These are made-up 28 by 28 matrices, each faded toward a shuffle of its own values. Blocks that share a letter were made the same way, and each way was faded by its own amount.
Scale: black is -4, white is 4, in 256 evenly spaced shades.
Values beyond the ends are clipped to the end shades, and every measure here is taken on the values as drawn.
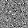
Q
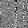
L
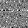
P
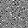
Q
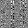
L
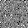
Q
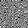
P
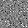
Q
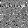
P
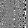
L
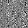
L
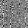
L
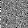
L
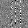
L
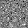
Q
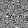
Q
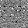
P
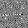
P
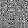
P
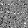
Q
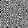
L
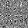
P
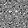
Q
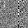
L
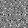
P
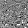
P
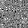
Q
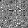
P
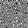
P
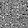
Q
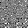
P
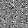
L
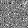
Q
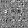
P
